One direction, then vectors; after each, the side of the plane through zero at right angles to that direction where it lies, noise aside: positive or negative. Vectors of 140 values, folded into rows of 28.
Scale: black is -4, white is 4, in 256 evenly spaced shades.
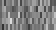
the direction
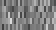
positive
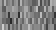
negative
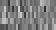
positive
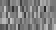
positive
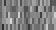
positive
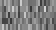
negative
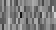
positive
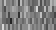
negative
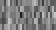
positive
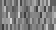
positive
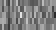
negative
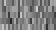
negative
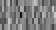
positive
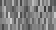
positive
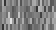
positive
